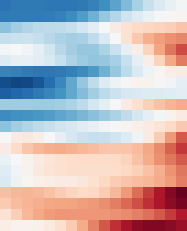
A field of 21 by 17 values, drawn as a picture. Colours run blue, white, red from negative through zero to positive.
The field climbs toward the bottom right. The bottom middle is the calmest part. The grain runs across in streaks. There are no lone odd cells. The ninth with the highest average is the bottom right.
